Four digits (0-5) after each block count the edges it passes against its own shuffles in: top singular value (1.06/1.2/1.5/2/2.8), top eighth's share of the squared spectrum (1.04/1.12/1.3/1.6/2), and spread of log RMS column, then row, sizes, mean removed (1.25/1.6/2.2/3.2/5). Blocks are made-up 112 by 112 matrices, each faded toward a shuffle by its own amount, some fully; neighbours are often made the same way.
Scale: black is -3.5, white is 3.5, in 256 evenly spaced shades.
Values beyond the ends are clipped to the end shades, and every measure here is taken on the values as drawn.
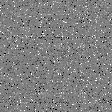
3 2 0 1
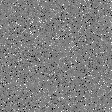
0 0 0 0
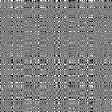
5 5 4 4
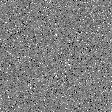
0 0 0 0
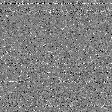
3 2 0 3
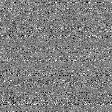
1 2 0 4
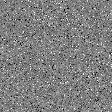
1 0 0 1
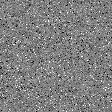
0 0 0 1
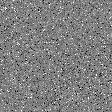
0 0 0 0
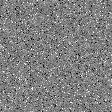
0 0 0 0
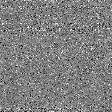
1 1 0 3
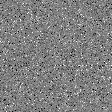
1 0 0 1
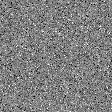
0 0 0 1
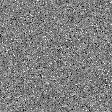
0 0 0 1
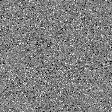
1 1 0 2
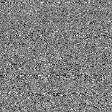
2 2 0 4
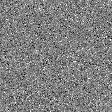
0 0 0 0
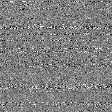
2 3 0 4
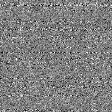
1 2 0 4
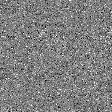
1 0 0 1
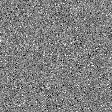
0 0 0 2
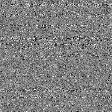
1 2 0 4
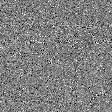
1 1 0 2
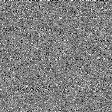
1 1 0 3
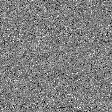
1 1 0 2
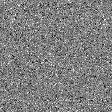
0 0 0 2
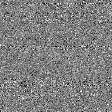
1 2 0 3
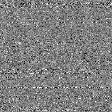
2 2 0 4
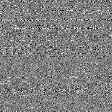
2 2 0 4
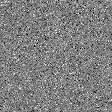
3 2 0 0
